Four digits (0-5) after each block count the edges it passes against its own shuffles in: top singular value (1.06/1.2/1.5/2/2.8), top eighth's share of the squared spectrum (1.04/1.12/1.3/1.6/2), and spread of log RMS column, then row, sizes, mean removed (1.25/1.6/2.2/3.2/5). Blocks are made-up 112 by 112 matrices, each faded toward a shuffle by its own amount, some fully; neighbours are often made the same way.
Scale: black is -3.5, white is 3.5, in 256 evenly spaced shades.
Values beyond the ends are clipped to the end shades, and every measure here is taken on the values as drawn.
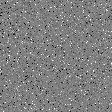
0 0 0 0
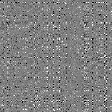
5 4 3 3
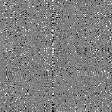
4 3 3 2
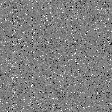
3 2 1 1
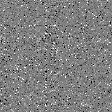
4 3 2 1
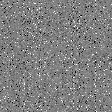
3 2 1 1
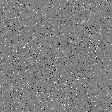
2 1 0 0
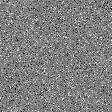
1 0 0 0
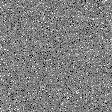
1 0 0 0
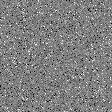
1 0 0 0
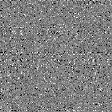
4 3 1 2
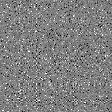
4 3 1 1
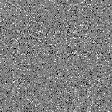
4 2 1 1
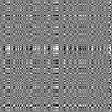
5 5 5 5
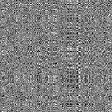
5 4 3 3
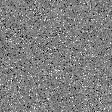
1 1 0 0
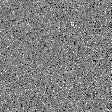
3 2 1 0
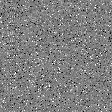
3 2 1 0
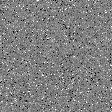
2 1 0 0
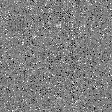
3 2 1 0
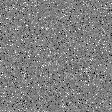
1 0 0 0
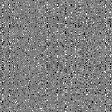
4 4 3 2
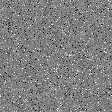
0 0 0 0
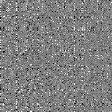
4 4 3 2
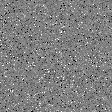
2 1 0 0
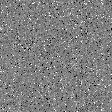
2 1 1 0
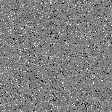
2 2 0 0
